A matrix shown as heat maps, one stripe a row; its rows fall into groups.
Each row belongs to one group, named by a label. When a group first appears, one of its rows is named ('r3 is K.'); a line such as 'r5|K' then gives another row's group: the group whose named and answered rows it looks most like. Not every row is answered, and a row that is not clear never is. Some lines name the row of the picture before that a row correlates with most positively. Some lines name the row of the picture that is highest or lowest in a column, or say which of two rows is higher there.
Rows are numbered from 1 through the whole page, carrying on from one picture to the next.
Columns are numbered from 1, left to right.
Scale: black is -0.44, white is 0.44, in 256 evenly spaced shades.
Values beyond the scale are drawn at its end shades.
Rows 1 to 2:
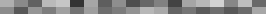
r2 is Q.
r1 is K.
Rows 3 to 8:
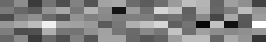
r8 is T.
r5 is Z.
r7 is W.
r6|Q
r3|T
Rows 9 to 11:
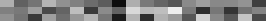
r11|W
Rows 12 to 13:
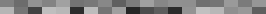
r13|K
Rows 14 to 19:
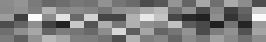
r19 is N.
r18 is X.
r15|Q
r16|Q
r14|T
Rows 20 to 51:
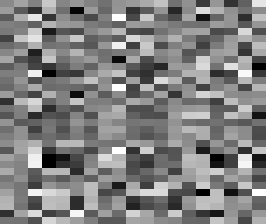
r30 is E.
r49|K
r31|W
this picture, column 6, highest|50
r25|Z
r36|T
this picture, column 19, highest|47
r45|T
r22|X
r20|Q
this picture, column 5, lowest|42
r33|K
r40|Z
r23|N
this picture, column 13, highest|50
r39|T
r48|K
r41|X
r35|E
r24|E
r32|X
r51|N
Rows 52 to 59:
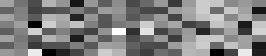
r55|N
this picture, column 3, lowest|55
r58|T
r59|E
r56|X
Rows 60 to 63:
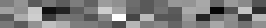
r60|T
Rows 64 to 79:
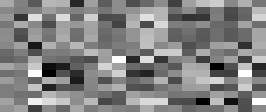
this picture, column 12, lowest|72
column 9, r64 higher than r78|Yes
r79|N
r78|Q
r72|X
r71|W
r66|Q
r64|K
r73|E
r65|Q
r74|E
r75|K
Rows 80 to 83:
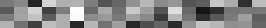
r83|K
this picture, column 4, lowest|81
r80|N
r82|Z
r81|Z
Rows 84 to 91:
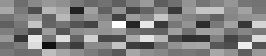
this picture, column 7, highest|89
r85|K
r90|E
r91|N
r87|X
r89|Q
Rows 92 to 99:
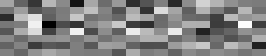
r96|Z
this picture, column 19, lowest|98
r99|N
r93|W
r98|T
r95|E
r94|Z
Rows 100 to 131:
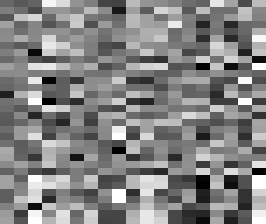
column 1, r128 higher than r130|No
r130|Q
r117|Z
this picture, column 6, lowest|122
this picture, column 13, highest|103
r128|X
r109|Q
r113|Z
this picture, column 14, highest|116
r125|Q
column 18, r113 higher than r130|Yes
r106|N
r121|W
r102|Z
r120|N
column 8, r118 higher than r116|No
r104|Q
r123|Q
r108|T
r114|E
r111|E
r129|N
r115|N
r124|T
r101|W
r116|T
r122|K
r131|Q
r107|N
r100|N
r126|Q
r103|Z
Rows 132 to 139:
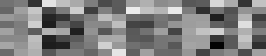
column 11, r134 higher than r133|No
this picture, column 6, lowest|136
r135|E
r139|X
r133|Z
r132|N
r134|E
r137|E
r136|K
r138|E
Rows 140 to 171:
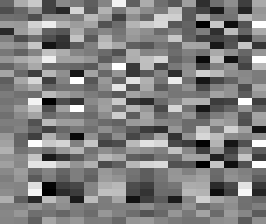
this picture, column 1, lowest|144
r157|N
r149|X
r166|E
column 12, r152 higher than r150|No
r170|T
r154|E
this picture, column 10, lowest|168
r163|Q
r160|Q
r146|E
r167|E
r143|Q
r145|Z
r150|K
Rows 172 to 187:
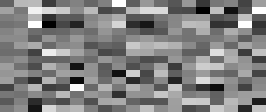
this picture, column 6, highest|184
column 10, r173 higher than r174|Yes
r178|Z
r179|N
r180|T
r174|E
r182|W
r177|N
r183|K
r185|W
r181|K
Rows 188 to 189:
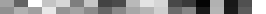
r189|Q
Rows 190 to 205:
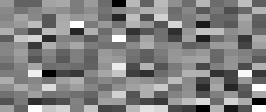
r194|K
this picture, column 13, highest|193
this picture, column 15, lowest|205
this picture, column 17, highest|204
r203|X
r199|X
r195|X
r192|W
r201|Z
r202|Q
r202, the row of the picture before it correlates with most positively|189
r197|T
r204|T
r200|E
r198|T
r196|N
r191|Q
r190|W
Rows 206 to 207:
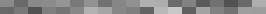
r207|W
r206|Q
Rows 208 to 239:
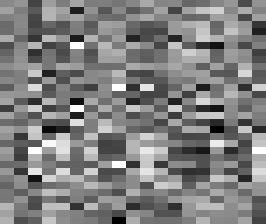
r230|Q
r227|Q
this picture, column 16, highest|228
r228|N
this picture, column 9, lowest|239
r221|T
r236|T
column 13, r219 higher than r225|No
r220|X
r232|Q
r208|N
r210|N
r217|Z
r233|N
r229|Q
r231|X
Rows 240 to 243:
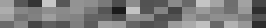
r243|T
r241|W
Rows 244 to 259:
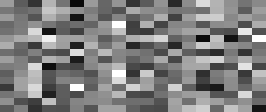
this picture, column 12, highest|249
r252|K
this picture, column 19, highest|249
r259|T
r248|E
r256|Z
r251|Z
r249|Q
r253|E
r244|K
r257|E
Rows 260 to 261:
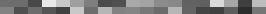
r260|N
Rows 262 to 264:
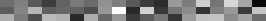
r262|T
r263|X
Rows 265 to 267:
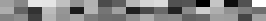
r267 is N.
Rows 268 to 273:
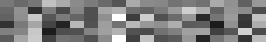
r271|Z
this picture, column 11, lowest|272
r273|X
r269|T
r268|N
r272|E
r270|X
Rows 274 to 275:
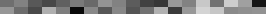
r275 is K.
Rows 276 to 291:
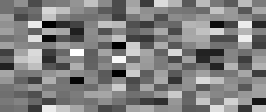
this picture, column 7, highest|276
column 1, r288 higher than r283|Yes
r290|T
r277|N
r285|Z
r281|E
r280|K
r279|E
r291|N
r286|W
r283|Z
